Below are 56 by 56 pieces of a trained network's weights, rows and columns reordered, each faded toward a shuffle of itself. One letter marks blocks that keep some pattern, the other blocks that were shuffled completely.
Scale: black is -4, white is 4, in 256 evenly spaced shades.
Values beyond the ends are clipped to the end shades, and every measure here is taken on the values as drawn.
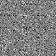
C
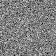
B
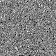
B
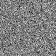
B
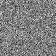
B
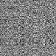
C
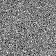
B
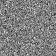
B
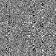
C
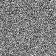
B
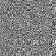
C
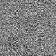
C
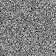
B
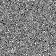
B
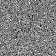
B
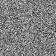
B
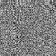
C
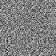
C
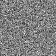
B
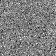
B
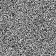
B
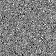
B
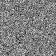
B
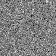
B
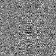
C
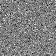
B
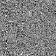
C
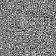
C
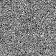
B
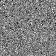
B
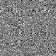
C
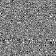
C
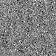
B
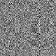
C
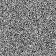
B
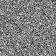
B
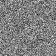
B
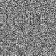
C
